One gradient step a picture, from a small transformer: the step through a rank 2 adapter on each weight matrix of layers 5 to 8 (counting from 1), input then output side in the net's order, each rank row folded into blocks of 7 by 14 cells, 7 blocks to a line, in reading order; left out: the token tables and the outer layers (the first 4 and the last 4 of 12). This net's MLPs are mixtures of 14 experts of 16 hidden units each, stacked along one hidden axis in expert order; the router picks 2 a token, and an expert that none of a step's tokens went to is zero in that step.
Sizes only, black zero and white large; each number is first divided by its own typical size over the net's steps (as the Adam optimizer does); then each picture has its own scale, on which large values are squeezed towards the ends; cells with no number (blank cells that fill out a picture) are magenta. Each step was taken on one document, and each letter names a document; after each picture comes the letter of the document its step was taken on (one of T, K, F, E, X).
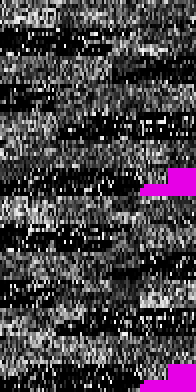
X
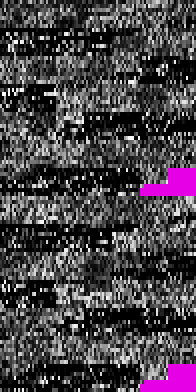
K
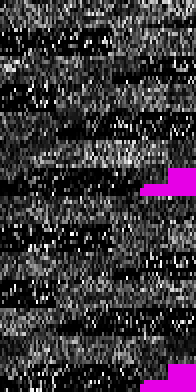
X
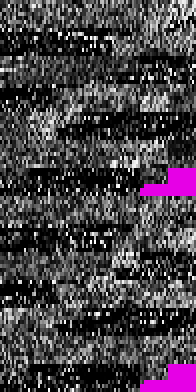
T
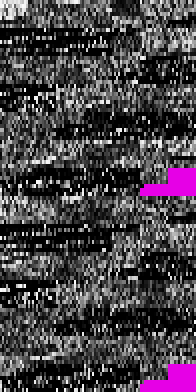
K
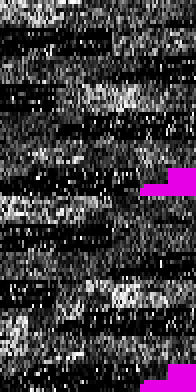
X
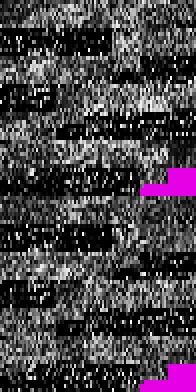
X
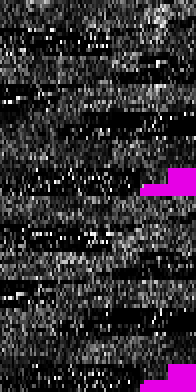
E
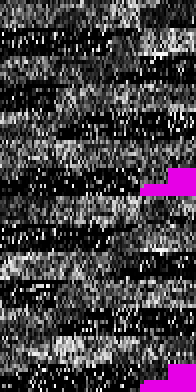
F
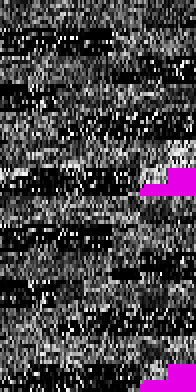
X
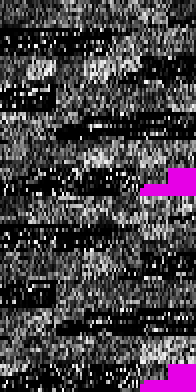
F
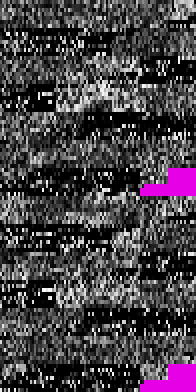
K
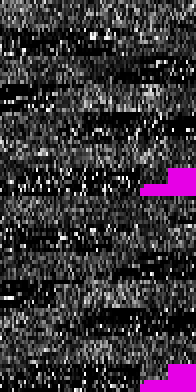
E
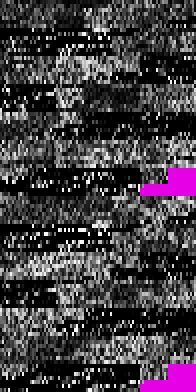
K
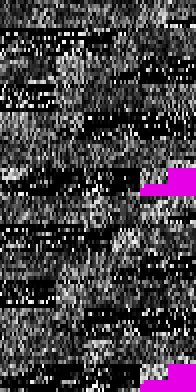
K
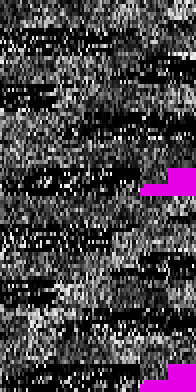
K
